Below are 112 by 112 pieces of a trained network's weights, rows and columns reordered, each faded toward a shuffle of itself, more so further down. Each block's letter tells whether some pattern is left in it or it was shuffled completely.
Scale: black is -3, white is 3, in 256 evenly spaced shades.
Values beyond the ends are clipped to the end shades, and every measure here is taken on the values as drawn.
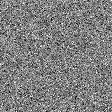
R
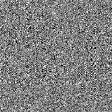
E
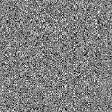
E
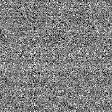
E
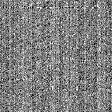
E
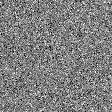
R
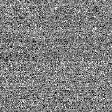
E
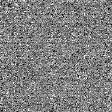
E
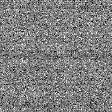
E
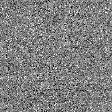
E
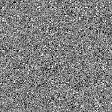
E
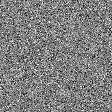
R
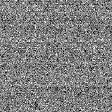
E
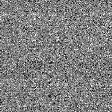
E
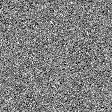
R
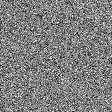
R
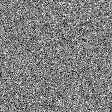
R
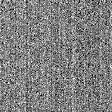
E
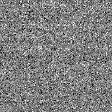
E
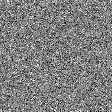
E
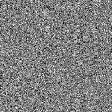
E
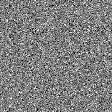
E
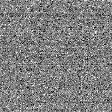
E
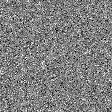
R
